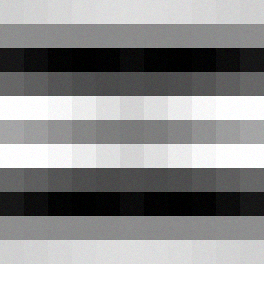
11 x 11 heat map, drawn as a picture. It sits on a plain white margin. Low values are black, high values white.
Slope: none. Mirror symmetry: left to right and top to bottom. Stripes: horizontal, repeating 2 times. Grain: streaks across.
